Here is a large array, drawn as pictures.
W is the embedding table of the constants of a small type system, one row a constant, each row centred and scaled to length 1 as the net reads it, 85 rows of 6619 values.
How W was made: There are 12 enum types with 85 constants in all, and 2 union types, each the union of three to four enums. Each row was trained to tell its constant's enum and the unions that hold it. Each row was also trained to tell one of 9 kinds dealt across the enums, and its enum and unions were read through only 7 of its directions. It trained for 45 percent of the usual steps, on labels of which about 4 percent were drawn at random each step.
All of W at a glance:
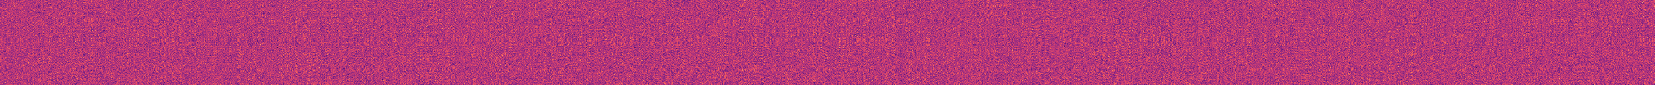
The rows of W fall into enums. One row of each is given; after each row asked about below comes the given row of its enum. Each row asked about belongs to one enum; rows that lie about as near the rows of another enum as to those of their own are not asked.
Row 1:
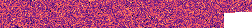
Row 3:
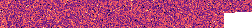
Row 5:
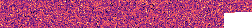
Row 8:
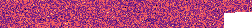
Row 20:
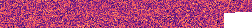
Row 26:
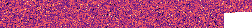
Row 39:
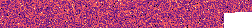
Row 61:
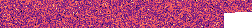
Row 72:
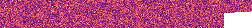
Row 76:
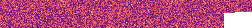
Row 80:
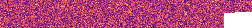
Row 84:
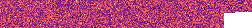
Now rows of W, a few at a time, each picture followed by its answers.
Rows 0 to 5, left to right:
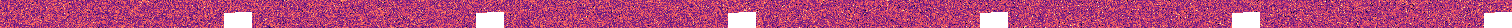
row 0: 20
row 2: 61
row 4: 8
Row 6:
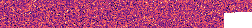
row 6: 5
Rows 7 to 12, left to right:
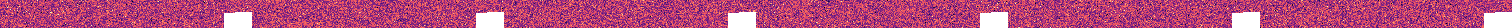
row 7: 39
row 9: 20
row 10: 84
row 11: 72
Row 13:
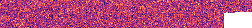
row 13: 39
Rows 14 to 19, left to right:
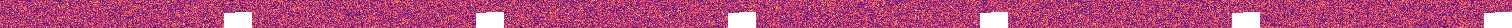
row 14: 5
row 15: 61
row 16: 5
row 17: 72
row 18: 8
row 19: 20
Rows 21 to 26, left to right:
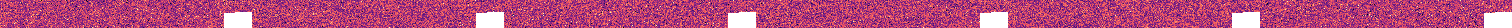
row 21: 80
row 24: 8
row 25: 39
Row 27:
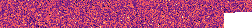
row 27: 5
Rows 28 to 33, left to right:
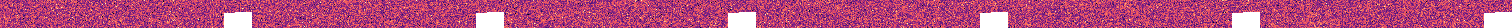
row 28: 80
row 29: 26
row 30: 3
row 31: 76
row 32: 72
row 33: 84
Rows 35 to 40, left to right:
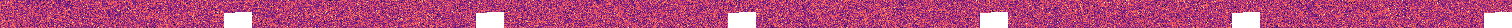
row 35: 5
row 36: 39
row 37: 20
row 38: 1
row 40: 1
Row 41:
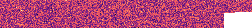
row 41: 1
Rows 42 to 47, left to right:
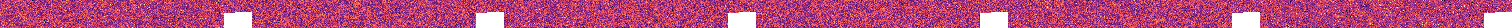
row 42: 20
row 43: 20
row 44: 1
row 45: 1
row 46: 84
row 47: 1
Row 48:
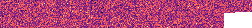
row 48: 84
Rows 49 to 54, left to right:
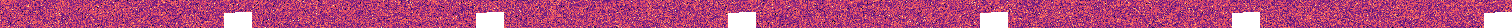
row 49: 76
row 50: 76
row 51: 84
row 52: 72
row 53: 3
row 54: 5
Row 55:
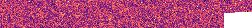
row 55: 72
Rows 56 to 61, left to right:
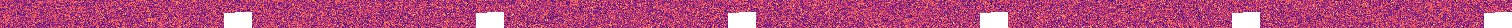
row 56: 3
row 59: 76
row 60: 3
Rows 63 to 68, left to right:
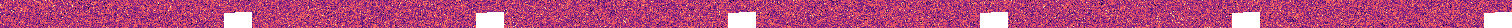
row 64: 84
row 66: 39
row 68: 72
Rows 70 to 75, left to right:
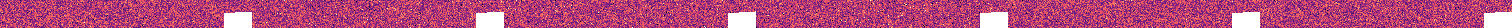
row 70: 84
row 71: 5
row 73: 26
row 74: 76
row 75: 72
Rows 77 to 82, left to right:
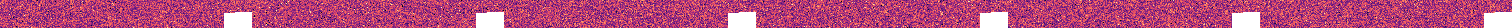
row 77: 39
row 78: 76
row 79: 61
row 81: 39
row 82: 20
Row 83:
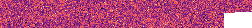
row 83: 3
